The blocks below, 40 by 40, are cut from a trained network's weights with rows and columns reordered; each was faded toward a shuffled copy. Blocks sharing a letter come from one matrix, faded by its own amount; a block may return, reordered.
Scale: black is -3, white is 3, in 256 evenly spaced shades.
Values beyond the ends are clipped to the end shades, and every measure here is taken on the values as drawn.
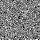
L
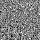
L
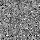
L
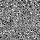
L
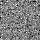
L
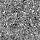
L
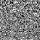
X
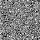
L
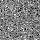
L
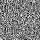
X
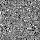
L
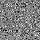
X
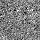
L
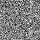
L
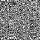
X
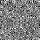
X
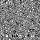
L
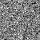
L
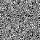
X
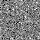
L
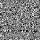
X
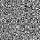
X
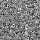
L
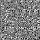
X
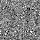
L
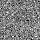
L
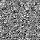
X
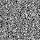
L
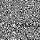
X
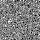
L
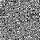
X
